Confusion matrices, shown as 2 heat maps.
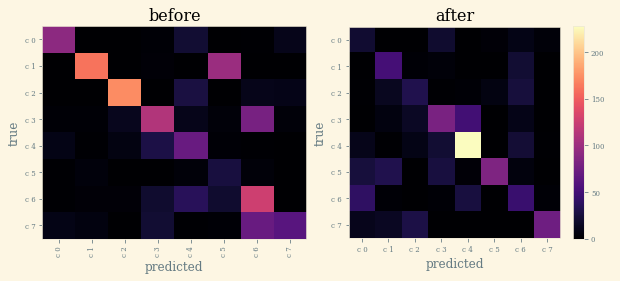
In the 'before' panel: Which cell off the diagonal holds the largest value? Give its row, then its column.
c 1, c 5
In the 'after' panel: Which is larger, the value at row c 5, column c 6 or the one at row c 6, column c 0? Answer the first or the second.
the second
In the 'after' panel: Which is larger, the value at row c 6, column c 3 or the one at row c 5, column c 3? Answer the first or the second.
the second
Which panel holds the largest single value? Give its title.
after
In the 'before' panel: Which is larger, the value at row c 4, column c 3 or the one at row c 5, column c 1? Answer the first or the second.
the first
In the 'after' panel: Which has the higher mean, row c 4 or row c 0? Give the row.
c 4
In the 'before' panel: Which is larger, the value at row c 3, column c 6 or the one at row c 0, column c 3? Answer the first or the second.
the first
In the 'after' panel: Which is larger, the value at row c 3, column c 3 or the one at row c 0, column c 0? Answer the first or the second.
the first
